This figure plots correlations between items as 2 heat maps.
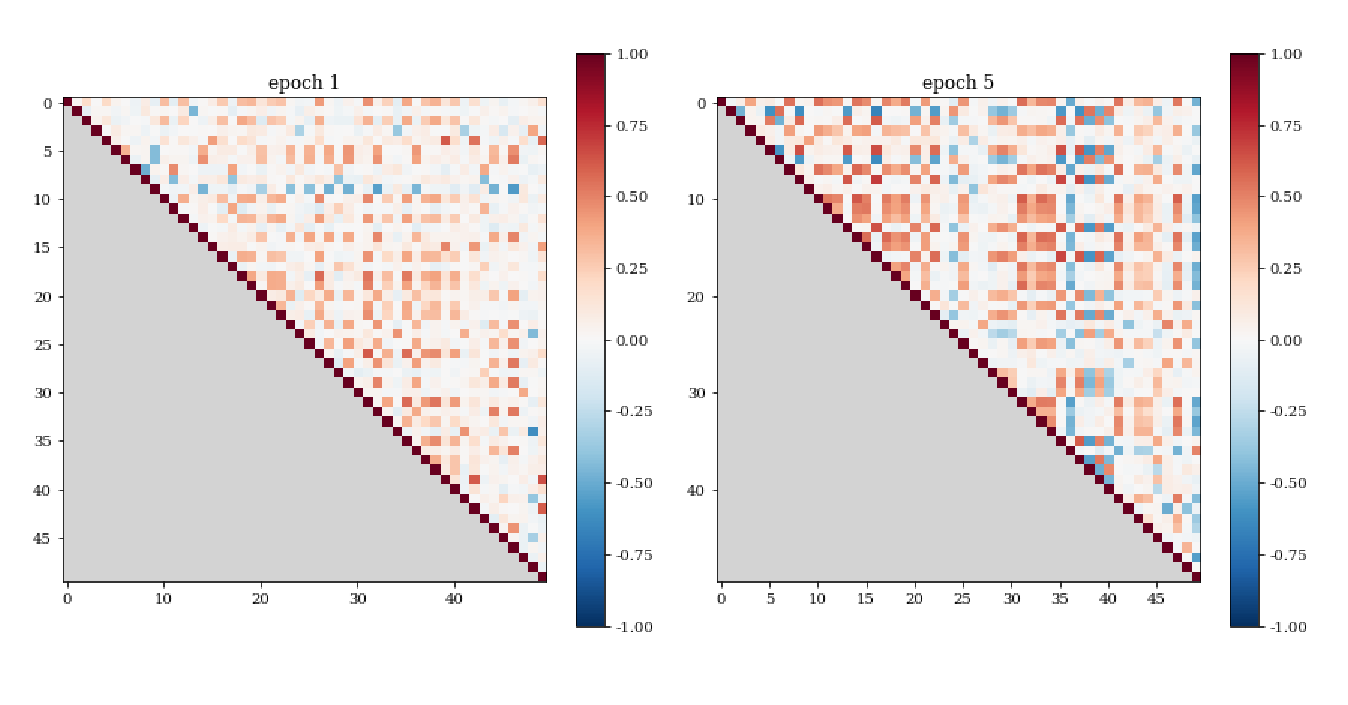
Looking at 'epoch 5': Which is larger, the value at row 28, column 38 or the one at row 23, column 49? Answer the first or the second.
the second
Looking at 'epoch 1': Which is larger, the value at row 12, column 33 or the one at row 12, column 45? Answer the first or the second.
the first
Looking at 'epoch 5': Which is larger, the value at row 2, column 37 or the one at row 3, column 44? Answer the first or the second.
the first
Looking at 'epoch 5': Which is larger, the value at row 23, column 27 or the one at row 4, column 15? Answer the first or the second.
the first
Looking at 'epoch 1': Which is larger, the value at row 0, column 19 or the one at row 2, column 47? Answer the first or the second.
the first
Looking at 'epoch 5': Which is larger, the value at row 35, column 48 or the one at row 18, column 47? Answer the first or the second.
the second
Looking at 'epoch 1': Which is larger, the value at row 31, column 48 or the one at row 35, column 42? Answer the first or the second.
the second
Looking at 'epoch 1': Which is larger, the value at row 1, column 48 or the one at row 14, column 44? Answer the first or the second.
the second
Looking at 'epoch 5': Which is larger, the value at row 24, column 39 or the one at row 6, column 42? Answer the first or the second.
the second
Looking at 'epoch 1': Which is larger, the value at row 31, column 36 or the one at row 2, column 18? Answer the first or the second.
the second
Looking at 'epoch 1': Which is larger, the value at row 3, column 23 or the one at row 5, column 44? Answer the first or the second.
the second
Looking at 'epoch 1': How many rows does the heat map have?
50
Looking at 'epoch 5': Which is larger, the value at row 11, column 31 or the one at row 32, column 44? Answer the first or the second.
the first
